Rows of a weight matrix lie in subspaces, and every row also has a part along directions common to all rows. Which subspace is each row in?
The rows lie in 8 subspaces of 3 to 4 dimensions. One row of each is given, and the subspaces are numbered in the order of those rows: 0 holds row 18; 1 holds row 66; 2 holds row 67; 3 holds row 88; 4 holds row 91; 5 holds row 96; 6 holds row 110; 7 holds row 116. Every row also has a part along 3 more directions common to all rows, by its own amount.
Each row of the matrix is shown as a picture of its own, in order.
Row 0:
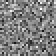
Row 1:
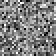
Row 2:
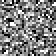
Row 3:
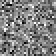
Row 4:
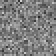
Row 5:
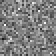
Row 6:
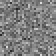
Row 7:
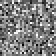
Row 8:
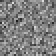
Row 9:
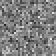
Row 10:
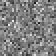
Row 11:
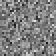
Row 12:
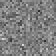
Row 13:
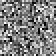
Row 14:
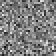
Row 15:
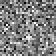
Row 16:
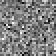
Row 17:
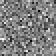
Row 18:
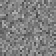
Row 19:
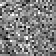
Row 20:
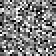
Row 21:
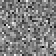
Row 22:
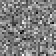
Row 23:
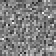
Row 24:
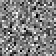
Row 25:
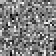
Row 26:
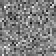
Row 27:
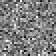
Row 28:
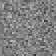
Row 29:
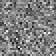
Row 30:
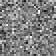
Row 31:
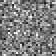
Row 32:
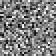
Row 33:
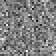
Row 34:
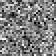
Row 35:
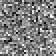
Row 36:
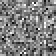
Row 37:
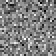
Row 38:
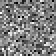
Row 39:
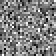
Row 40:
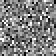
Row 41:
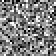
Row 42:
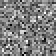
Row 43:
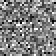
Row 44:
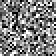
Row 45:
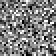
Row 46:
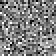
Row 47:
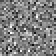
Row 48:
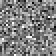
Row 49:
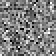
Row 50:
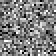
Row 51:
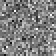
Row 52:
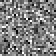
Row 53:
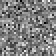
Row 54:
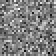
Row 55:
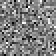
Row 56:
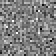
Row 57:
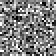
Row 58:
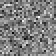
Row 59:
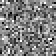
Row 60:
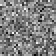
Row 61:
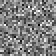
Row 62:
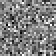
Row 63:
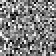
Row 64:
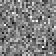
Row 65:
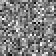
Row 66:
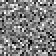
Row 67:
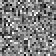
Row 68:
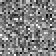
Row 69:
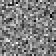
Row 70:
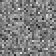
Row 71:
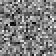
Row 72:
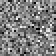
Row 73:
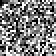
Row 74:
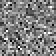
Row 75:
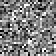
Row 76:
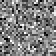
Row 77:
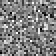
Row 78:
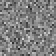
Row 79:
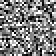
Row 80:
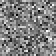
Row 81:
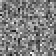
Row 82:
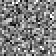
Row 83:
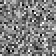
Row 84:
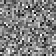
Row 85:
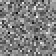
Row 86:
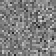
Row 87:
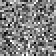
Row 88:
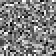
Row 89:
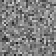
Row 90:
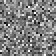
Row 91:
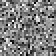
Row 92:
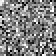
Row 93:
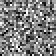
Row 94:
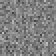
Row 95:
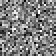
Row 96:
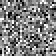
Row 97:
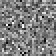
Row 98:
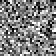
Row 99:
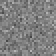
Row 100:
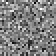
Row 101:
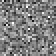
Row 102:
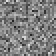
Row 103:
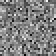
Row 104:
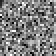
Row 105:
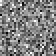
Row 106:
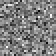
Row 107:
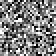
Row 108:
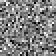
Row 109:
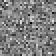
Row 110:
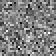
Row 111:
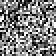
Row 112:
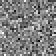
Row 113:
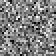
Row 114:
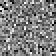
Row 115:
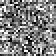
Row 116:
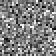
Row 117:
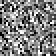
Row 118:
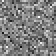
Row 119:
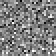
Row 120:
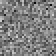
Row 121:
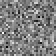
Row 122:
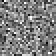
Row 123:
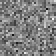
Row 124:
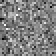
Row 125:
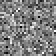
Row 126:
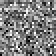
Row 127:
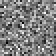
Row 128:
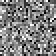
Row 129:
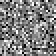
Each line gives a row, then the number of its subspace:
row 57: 6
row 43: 3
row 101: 7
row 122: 3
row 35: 5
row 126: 6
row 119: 3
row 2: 7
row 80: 7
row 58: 1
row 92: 4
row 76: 7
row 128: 1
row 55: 3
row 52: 1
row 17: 5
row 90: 6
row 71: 7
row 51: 3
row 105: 4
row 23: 7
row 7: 3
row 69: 7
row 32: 2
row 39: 5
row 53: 5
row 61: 6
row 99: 3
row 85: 0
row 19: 4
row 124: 5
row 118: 7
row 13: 5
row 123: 7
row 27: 1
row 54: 1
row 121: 7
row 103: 1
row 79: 3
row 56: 5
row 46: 5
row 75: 1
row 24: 0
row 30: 0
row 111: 5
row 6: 6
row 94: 6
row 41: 7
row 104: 4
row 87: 2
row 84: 6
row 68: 4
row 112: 0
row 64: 4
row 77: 5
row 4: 2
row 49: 6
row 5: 5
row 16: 2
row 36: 7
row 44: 0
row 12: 6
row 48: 0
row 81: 4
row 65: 4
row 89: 7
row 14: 3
